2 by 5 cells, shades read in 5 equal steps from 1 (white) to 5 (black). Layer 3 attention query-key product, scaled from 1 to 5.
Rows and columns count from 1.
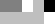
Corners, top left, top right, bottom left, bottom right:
3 5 2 1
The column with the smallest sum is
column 3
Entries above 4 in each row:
1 0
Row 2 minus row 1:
-1 -1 1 0 -4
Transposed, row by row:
3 2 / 3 2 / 1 2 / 2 2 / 5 1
